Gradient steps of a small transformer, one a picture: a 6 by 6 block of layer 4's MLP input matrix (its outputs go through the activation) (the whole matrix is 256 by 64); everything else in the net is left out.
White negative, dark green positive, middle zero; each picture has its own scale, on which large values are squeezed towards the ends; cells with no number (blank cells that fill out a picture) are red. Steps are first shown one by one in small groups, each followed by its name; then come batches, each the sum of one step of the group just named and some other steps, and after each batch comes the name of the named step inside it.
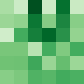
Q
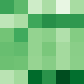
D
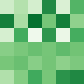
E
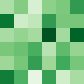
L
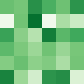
D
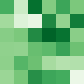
Q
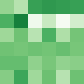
E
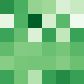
D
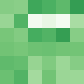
D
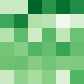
E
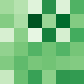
E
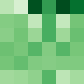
L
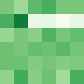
E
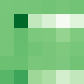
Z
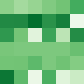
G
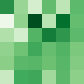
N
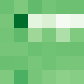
Z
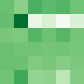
Z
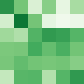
N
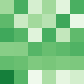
G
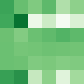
G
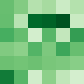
G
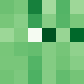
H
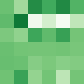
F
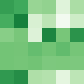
H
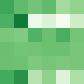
F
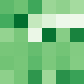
H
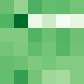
F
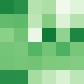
H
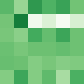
F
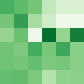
H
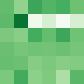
F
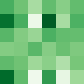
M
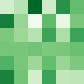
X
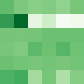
M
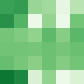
X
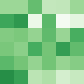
X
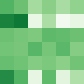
M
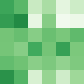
M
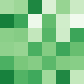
X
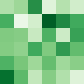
X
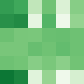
M
